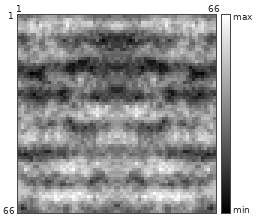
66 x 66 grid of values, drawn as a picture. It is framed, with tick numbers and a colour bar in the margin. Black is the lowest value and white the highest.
On average the colour sits 50% of the way up the scale. Stripes running across repeat 7 times from top to bottom. No seam splits the table. No single row or column stands out from its neighbours. It is mirror symmetric from left to right.
